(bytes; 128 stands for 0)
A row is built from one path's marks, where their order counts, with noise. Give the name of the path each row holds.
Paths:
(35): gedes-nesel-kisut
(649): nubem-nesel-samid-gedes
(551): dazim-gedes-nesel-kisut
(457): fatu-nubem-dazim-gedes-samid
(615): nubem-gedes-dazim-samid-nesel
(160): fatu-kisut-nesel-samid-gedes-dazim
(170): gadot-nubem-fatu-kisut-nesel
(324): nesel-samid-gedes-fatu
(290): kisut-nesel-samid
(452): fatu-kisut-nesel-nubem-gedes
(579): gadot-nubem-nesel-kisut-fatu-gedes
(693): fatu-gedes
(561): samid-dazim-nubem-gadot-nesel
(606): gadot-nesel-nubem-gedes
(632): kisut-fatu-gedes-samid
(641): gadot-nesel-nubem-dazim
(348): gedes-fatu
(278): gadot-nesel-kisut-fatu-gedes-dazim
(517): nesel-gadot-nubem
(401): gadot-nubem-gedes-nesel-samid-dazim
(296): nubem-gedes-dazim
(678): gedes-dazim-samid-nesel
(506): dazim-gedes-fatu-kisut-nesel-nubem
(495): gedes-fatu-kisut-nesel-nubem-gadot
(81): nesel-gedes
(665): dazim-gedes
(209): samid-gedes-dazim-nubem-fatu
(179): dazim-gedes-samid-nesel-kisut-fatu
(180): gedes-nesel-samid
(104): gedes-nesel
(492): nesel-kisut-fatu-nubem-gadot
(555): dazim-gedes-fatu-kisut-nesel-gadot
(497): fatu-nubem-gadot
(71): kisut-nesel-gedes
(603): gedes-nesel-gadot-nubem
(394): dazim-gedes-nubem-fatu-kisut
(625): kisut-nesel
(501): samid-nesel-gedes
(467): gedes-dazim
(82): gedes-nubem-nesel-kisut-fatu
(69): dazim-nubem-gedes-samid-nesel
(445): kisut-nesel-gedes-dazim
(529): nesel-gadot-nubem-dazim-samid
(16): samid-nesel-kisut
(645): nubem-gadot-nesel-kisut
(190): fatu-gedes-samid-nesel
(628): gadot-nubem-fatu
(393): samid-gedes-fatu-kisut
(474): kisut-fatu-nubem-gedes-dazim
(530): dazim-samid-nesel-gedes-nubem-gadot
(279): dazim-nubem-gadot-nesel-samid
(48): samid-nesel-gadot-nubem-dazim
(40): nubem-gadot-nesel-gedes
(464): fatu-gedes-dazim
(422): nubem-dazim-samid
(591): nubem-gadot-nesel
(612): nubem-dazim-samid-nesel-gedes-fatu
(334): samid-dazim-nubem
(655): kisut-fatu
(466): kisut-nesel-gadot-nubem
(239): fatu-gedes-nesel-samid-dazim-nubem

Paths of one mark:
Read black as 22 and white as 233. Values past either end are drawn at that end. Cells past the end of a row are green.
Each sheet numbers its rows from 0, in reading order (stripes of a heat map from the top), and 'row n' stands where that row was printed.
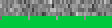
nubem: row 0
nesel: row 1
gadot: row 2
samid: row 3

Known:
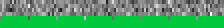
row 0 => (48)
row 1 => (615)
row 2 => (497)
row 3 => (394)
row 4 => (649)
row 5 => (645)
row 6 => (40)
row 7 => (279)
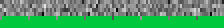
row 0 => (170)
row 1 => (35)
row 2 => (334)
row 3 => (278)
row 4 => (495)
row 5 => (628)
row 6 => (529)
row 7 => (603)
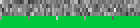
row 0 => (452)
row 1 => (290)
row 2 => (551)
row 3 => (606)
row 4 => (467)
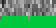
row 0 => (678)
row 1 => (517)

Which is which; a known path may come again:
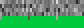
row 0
(81)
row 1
(82)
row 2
(693)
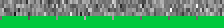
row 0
(603)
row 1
(612)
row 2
(69)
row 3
(606)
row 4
(501)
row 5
(104)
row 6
(467)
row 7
(591)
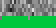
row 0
(48)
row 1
(170)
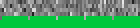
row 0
(40)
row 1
(579)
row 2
(665)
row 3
(16)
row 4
(239)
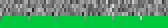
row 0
(160)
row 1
(555)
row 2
(464)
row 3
(517)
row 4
(561)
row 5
(551)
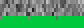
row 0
(655)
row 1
(530)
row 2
(445)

